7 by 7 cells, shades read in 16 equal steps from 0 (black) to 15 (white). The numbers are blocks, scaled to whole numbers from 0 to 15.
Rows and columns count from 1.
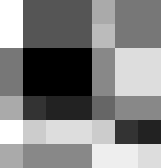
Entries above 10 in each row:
1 2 2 2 0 5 3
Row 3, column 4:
0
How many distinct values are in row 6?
5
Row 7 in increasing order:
8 8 8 10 13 14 14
